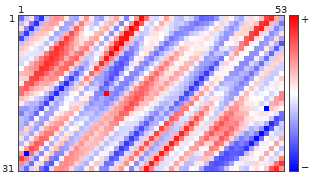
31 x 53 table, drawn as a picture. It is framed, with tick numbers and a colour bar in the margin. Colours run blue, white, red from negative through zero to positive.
Three lone cells stand out: one far higher and two far lower than their neighbours. The grain runs diagonally up to the right. The top left is the ninth with the highest average. No overall slope runs across the table. Overall the values sit about 50% of the way up the scale. The halves do not mirror each other.
